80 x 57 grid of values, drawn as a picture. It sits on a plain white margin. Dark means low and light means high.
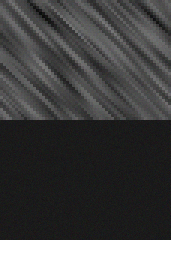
The table splits into 2 rows of 1 panel. Panel 1,1: low, slanting down to the right. Panel 2,1: very low, flat.
